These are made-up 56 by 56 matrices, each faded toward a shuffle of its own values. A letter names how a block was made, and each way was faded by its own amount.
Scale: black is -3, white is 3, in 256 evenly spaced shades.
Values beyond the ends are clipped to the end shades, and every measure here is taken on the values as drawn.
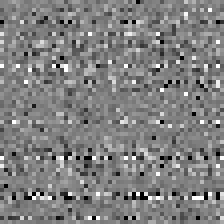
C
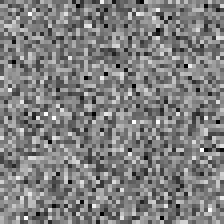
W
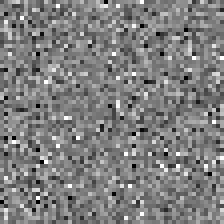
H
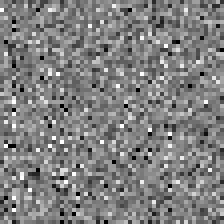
H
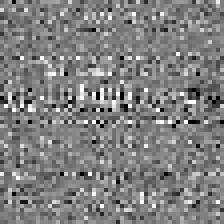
C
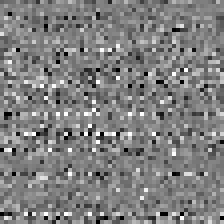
C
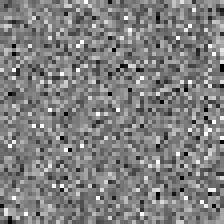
H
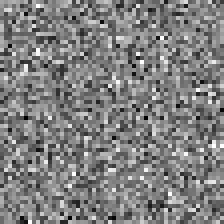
W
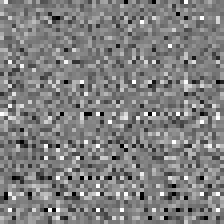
C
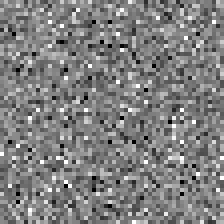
H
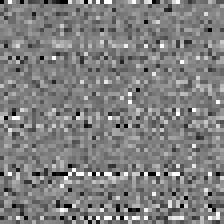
C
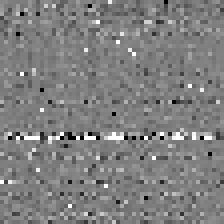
C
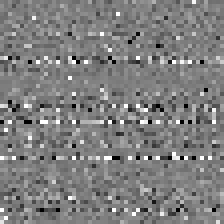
C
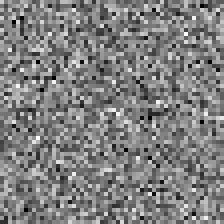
W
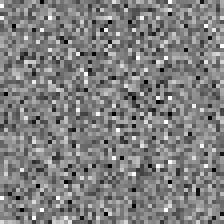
H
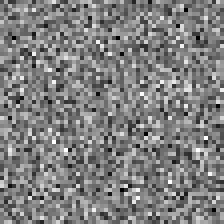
W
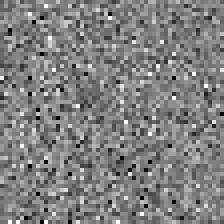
H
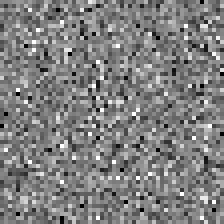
H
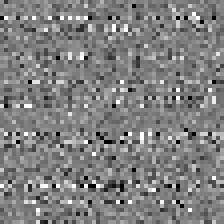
C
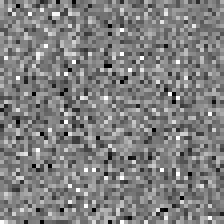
H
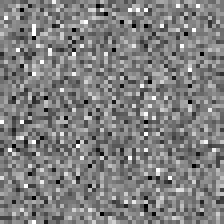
H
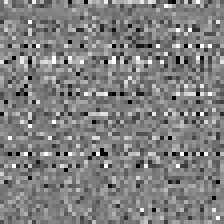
C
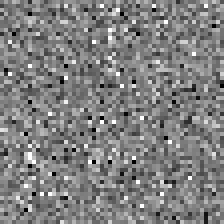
H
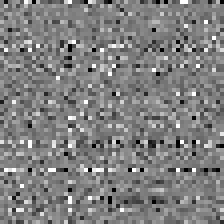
C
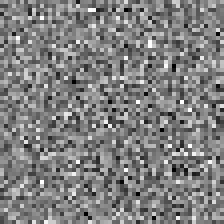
W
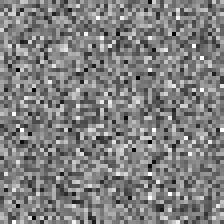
W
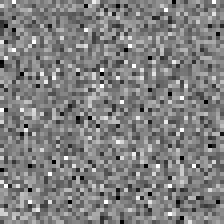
H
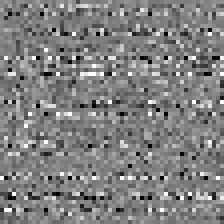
C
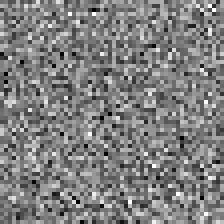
W
